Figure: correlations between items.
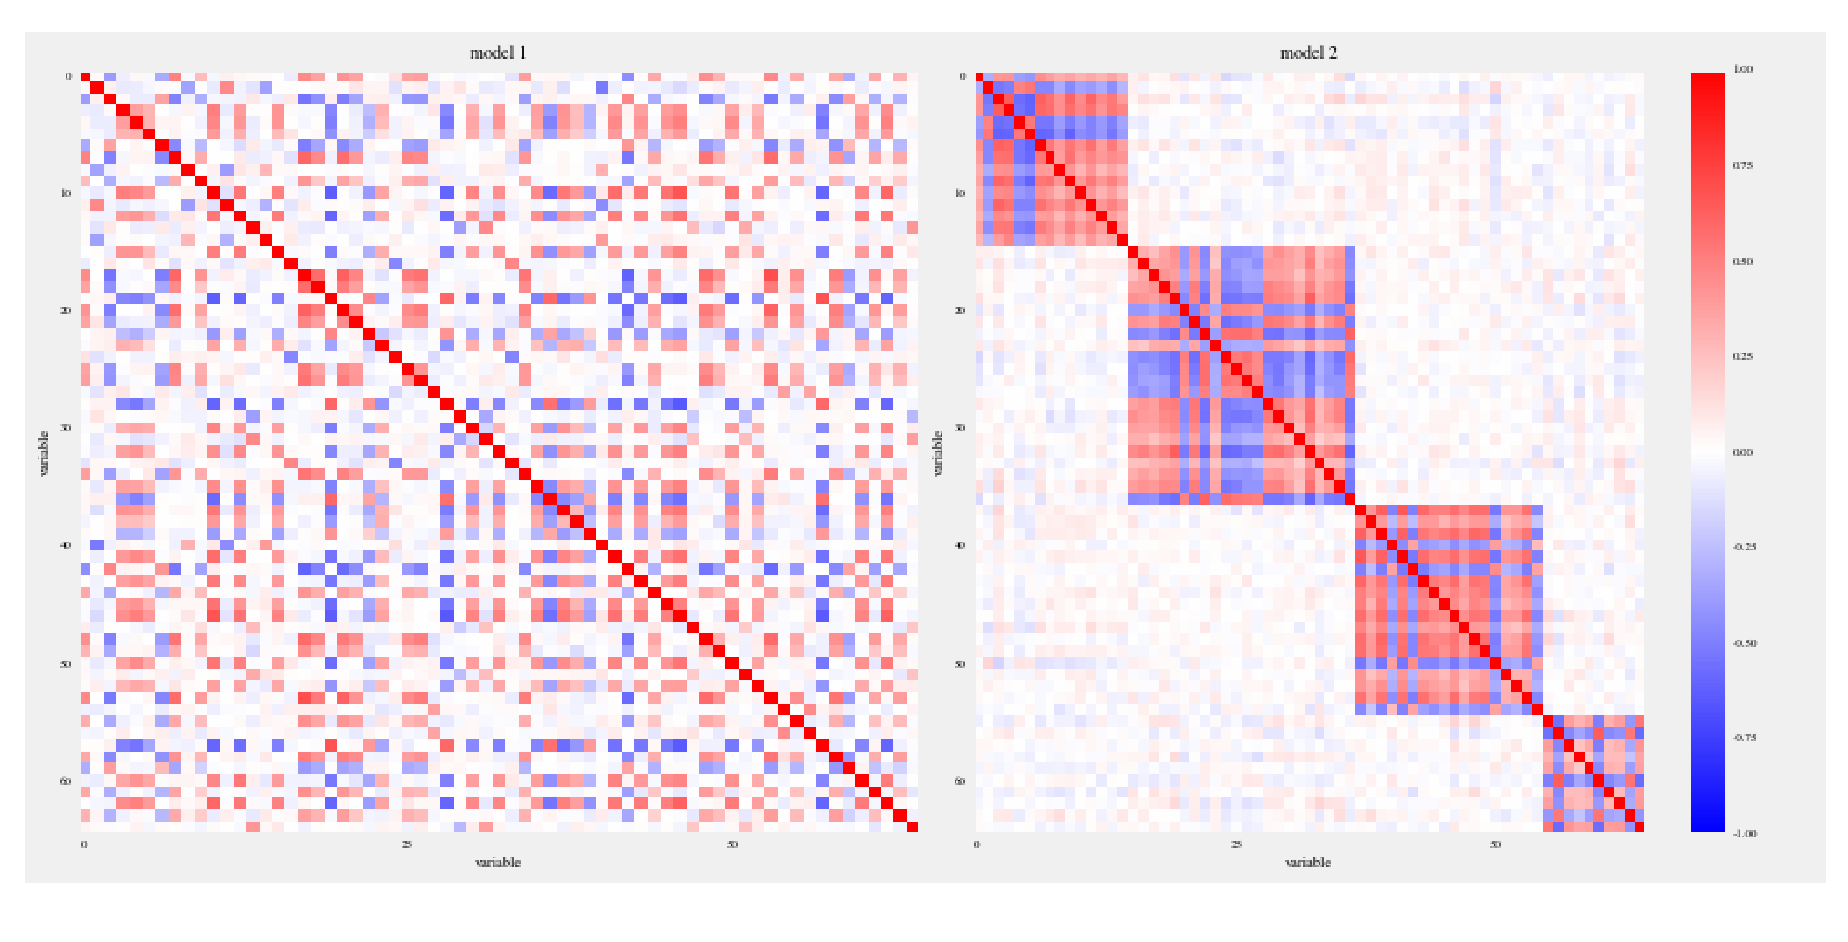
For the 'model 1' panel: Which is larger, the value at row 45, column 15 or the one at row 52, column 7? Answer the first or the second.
the first
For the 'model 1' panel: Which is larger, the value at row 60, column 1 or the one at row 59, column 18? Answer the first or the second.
the first
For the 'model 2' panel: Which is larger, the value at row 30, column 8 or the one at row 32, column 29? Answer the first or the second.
the second
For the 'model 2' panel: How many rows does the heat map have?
65
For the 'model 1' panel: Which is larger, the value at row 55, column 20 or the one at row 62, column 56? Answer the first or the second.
the first
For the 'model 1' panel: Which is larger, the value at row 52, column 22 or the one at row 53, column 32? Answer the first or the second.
the second
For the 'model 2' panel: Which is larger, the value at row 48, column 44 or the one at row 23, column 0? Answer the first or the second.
the first
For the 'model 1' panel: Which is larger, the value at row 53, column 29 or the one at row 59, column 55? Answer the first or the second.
the first
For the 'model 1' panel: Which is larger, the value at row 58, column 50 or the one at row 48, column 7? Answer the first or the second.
the second
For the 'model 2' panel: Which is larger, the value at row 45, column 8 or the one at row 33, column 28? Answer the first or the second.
the second
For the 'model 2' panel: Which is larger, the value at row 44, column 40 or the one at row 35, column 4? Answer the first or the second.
the second
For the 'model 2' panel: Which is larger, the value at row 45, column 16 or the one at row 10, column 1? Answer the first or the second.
the first
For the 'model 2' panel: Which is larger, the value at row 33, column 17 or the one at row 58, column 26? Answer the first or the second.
the first
